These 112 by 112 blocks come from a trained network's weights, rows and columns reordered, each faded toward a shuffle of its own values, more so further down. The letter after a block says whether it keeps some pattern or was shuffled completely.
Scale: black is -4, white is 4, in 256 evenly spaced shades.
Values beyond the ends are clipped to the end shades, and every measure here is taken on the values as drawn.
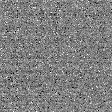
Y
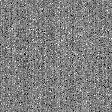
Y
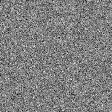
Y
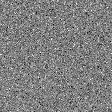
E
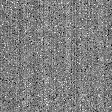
Y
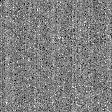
Y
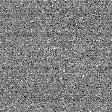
Y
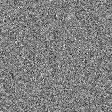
Y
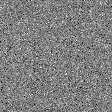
E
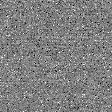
Y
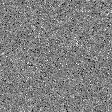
E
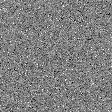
E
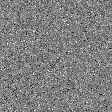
E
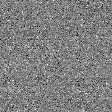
Y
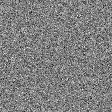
E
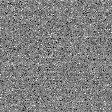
Y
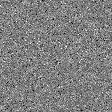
E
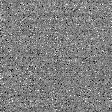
Y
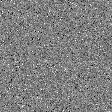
E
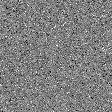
E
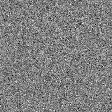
Y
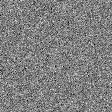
E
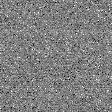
Y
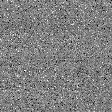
Y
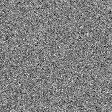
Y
